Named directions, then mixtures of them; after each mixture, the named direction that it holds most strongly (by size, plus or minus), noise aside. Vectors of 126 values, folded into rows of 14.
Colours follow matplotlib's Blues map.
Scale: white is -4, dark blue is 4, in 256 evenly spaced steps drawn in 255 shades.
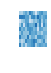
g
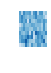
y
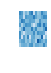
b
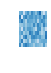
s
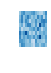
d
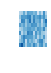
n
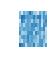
n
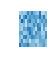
s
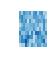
y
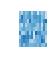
y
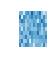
s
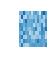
s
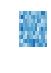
s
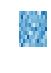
s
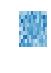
s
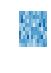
b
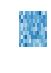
s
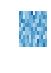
b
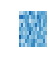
g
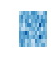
d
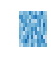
y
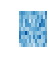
d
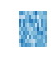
g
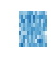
n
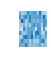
s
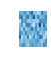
b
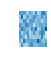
s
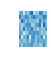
b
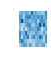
d
